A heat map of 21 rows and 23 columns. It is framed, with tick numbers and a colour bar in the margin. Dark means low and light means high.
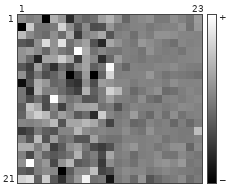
Neither half mirrors the other. The texture is fine-grained noise. The top right is the smoothest part. The right part is calmer, past a seam about 50% of the way across.
